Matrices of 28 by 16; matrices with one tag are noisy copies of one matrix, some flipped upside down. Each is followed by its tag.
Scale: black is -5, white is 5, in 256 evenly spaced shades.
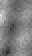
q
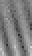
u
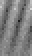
u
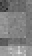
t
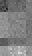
t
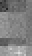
t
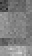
t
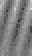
u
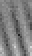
u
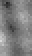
q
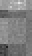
t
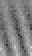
u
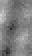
q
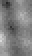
q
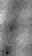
q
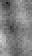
q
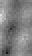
q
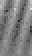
u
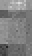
t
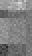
t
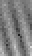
u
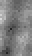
q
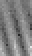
u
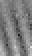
u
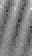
u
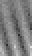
u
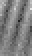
u
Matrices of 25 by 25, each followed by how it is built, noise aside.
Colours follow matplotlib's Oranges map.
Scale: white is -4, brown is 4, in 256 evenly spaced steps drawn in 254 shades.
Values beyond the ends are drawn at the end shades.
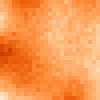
smooth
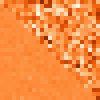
upper triangular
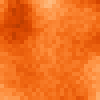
smooth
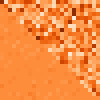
upper triangular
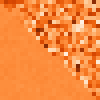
upper triangular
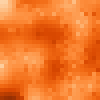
smooth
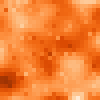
smooth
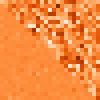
upper triangular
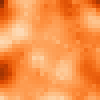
smooth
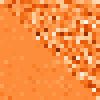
upper triangular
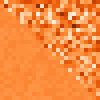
upper triangular
